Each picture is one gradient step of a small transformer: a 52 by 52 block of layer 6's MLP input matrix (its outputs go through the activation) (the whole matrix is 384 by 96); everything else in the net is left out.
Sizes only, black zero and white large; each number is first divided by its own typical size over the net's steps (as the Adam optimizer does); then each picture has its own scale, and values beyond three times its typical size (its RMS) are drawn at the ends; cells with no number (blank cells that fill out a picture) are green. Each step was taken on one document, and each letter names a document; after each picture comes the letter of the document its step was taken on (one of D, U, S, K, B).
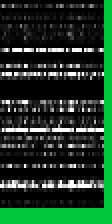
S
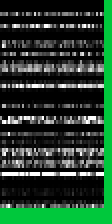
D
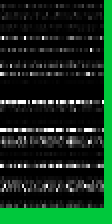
S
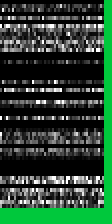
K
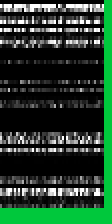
K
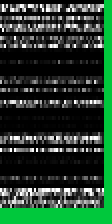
K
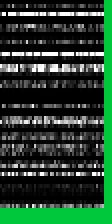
D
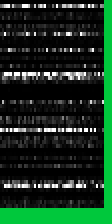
S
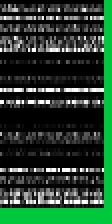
K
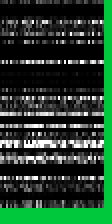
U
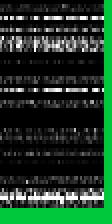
K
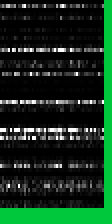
S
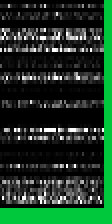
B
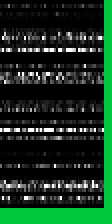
B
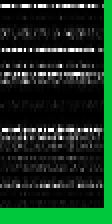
S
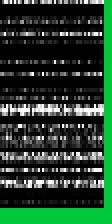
U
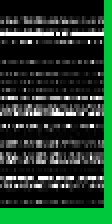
U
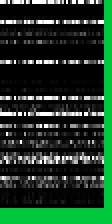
U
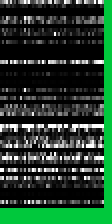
U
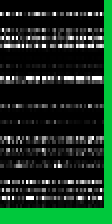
B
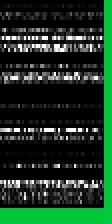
B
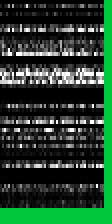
D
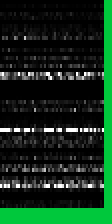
S
